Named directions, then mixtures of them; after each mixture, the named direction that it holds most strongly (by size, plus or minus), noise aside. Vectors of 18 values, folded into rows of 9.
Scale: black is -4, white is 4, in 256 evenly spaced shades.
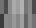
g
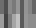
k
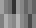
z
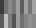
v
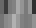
g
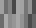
z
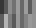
v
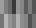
z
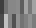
v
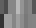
g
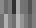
z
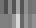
k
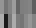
v
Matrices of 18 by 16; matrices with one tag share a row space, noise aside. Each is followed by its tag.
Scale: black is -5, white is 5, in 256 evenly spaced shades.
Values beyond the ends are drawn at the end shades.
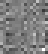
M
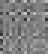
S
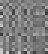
S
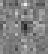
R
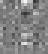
R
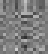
R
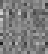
S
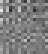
S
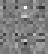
R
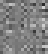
M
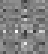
R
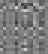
R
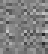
M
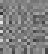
S
